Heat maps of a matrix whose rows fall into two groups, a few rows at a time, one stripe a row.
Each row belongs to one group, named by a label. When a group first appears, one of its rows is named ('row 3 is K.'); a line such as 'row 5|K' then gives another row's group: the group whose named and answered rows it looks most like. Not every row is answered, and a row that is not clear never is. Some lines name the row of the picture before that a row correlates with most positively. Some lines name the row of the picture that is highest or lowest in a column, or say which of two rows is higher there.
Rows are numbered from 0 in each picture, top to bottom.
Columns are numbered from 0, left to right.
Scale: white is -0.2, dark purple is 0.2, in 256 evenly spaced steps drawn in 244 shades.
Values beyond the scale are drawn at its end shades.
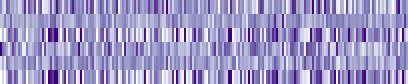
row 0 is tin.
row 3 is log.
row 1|log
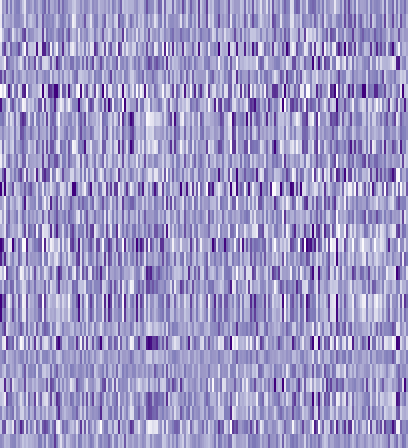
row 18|log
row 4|tin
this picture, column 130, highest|13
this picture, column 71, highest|13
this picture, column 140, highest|13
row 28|tin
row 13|tin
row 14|tin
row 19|tin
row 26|tin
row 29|tin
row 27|log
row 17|log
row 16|tin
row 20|tin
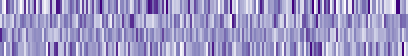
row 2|log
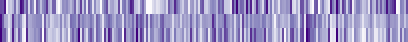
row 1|log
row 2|log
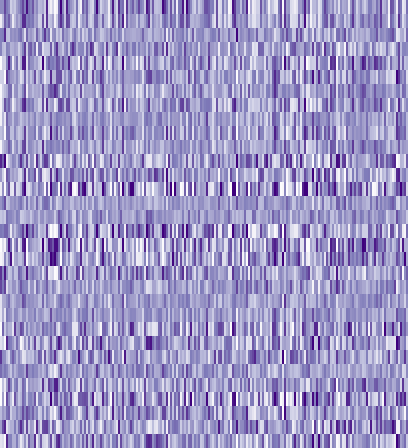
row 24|tin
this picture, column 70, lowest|17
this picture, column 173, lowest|11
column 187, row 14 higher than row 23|Yes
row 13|tin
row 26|log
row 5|tin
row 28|tin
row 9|tin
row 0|log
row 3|tin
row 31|tin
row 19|log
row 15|tin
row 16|log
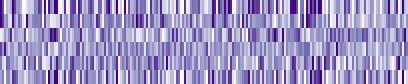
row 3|log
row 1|log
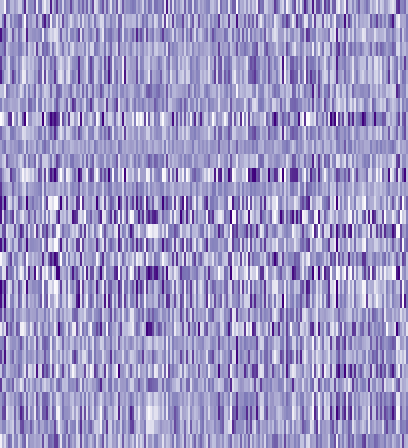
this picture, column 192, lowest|15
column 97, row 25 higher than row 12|No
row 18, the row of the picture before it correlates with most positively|2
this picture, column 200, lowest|15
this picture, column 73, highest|23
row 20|log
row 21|log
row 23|tin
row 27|tin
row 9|log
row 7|tin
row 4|log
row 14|log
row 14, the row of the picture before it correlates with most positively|3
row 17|log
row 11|tin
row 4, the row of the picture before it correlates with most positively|0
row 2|log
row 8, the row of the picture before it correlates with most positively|2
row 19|tin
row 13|log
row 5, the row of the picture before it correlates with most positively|0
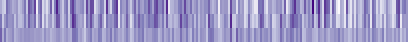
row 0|tin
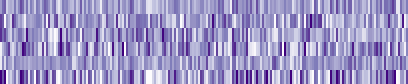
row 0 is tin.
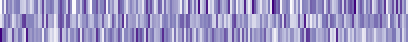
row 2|log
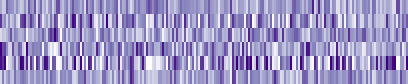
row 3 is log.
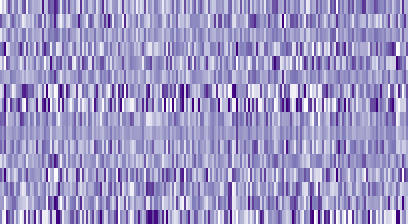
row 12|log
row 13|tin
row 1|log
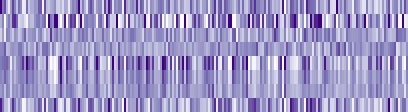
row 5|log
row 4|log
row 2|tin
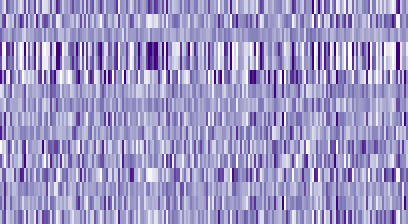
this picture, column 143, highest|15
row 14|log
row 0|tin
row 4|tin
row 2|log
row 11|tin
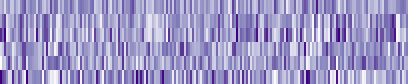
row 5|log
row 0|tin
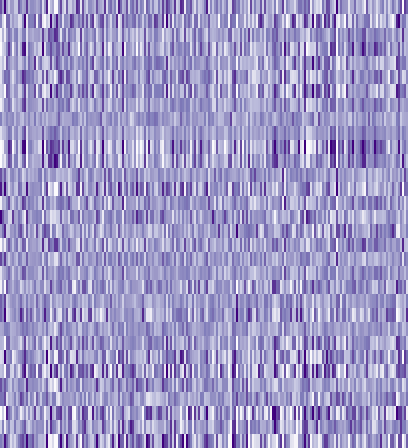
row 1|tin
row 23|log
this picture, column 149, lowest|15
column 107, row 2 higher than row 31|Yes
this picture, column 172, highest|16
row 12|log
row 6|tin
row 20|tin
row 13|log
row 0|log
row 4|tin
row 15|log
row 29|tin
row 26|tin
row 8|tin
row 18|log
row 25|log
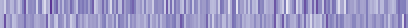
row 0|tin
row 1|log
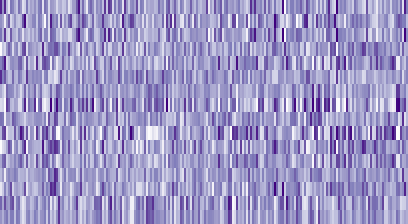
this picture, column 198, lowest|9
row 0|log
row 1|tin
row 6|tin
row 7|tin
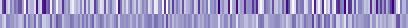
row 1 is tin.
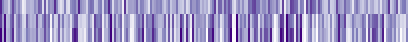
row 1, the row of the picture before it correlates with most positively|0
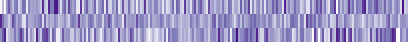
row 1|log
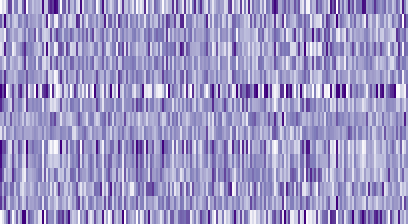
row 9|tin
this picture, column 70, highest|10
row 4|tin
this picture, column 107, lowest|15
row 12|log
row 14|log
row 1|log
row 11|log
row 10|log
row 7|log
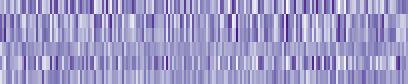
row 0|tin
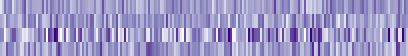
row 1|tin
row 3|tin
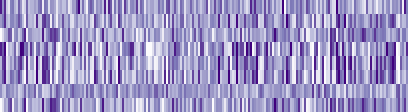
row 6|tin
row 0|log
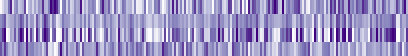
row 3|log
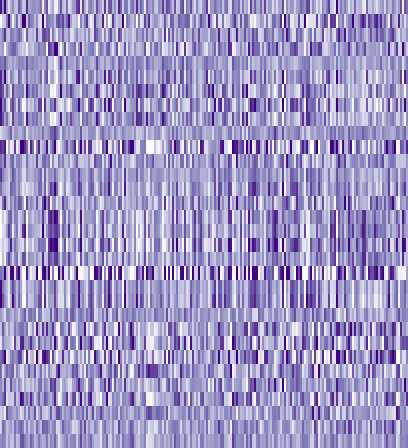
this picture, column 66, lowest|19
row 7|log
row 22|tin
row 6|log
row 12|log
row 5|log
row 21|log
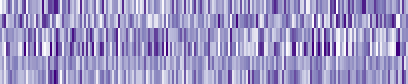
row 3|tin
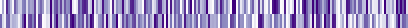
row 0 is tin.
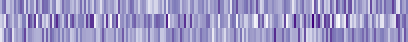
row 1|tin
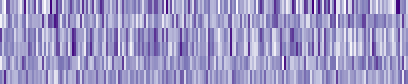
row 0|tin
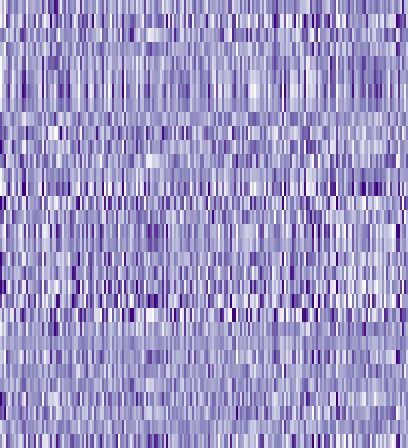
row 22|tin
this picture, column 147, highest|1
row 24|tin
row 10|log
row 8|log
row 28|log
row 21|tin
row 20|log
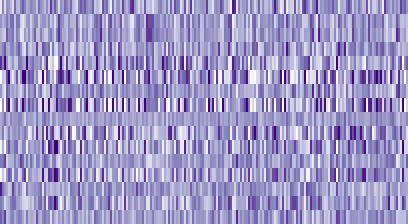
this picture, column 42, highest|9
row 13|log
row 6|tin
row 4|log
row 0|tin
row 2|tin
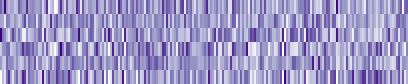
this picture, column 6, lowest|5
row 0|log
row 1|tin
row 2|log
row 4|tin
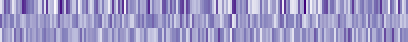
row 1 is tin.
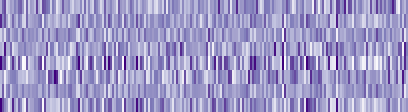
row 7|log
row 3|log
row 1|log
